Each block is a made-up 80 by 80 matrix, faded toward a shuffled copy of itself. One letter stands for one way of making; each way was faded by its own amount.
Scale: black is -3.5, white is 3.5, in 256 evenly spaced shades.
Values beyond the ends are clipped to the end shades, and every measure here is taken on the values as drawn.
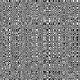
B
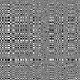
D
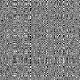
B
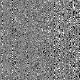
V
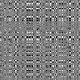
D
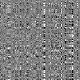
B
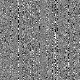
V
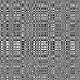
D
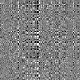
B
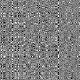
B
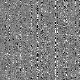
V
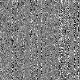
V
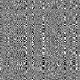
B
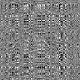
B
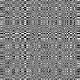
D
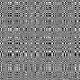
D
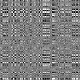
D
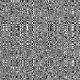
B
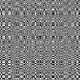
D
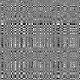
D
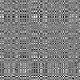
D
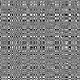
D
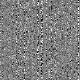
V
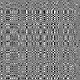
D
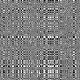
D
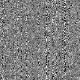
V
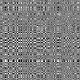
D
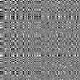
D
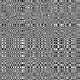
D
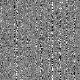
V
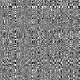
B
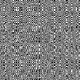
B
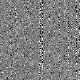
V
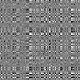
D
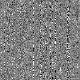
V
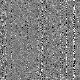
V
